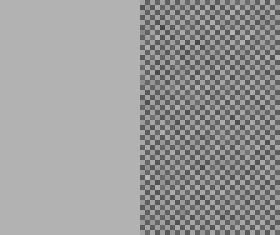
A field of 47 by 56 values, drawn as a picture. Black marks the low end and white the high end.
The table splits into one row of 2 panels. Panel 1,1: high, flat. Panel 1,2: middling, checkered, strong in contrast.
